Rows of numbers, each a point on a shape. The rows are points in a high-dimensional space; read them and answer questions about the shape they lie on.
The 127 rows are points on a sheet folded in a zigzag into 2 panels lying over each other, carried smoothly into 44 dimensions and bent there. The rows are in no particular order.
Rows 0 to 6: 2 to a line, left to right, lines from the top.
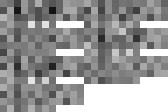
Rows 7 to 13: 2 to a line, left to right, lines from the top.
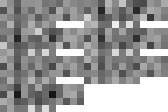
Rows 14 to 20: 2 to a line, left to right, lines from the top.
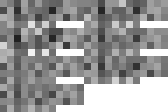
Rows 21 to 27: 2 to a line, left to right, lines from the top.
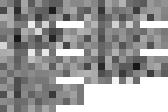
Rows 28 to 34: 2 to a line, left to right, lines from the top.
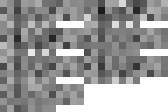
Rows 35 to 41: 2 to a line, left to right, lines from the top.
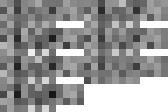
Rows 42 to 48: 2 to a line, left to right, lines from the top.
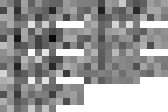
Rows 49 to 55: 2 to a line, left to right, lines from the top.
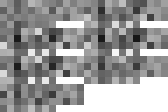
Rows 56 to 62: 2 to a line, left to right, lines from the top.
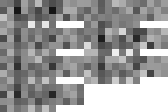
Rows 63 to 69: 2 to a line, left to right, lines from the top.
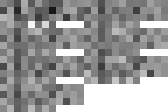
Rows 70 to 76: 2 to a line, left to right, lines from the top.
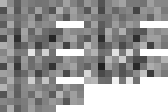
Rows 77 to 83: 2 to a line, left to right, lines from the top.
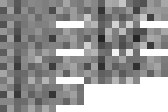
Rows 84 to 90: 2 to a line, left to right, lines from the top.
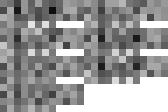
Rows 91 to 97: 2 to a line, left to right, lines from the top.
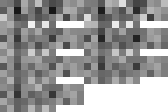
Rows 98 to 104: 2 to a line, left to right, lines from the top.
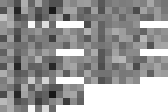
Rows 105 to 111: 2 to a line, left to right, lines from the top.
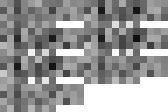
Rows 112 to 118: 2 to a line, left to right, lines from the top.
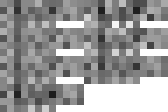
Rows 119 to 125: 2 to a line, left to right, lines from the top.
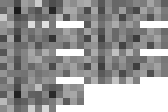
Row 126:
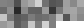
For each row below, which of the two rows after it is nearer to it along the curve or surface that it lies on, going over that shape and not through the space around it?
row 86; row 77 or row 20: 20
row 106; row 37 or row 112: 112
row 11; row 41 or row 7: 7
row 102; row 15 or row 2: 15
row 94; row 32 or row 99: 99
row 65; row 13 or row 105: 105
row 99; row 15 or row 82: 82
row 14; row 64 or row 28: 28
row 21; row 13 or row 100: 13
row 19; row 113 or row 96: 113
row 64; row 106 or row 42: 106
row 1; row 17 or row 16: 16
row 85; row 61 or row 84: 61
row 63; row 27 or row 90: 90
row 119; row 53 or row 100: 53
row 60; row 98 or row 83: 83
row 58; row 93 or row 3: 93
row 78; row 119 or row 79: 119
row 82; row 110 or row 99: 99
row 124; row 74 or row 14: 74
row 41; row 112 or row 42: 112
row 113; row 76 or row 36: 36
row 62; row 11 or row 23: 23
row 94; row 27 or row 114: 27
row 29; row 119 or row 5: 119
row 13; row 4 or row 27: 27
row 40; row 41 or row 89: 41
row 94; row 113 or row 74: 113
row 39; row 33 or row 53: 53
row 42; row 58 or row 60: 58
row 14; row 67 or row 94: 67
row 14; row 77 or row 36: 36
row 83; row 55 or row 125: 125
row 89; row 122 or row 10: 10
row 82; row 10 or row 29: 29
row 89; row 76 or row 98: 98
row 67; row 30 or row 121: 30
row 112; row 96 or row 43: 96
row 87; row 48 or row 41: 41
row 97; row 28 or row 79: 79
